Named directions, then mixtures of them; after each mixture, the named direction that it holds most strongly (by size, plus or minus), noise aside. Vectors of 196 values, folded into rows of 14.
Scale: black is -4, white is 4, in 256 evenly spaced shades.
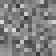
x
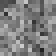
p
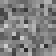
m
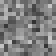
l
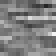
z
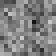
p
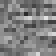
z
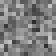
l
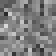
p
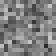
l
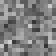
l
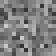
m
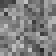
p
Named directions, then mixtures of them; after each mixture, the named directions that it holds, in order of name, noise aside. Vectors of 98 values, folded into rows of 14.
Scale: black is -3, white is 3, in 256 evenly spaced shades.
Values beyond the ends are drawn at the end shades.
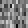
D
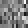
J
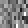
D, J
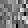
D, J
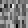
D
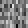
D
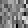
D, J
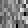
D, J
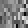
D, J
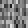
D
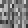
D, J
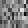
J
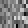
D, J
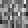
D, J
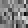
J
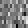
D, J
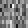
D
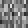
D, J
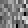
D, J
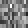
D, J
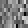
D, J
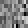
D, J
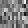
J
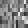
J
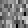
D, J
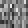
D, J
